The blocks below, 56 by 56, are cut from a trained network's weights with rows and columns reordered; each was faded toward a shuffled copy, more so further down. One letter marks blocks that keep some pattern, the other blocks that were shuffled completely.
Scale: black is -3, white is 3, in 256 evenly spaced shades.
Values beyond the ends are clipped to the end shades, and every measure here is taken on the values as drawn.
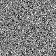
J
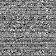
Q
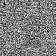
Q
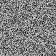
J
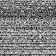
Q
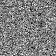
J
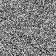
J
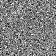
J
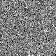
J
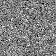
J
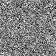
J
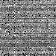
Q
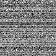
Q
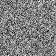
J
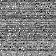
Q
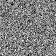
J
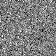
J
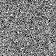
J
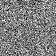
J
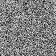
J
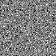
Q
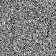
J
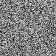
J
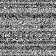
Q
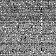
Q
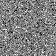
J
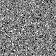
J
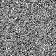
Q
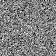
J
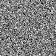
J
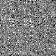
Q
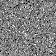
J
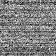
Q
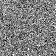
J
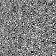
Q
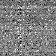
Q
